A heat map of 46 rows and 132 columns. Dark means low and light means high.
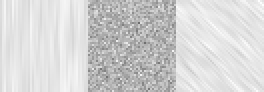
It is made of 1 by 3 panels. Panel 1,1: very high, streaked downward, faint in contrast. Panel 1,2: high, fine-grained. Panel 1,3: very high, slanting down to the right, faint in contrast.
